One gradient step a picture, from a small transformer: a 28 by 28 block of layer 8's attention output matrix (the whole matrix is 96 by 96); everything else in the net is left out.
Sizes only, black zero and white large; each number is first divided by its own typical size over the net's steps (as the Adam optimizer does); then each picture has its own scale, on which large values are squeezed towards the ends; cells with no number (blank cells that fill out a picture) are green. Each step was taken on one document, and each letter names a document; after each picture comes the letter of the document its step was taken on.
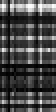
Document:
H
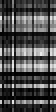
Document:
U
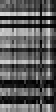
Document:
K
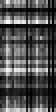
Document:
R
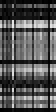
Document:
U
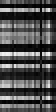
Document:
K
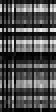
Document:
U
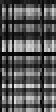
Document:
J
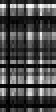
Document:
H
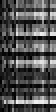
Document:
U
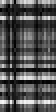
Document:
J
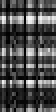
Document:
H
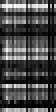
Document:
R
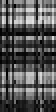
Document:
J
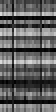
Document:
K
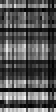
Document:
R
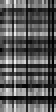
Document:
R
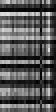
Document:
K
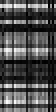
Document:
R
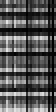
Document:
R
